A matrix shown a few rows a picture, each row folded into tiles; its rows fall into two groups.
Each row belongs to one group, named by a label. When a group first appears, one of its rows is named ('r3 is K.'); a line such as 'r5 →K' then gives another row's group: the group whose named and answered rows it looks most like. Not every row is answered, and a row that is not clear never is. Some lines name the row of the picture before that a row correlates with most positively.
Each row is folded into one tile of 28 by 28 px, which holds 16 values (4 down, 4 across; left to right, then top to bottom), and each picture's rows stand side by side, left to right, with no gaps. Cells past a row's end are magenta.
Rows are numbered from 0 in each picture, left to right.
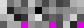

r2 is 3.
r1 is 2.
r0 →2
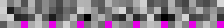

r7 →3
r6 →3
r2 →3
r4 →3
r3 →3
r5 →2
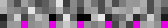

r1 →2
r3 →3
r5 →2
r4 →3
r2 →2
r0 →3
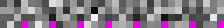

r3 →2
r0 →3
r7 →3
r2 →2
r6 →3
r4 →2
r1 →3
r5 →2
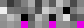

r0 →2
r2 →2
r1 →2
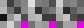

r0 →3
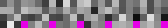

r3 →2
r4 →2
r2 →3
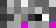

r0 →3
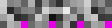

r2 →3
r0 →2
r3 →2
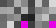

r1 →3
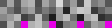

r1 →2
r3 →2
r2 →2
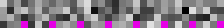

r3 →2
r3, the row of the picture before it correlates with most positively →3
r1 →3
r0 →2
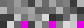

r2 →3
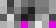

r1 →3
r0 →2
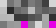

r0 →2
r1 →3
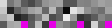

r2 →2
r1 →3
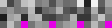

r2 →3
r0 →3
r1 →2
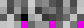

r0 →2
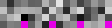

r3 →3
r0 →2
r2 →2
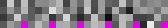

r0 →3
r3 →2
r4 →3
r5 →3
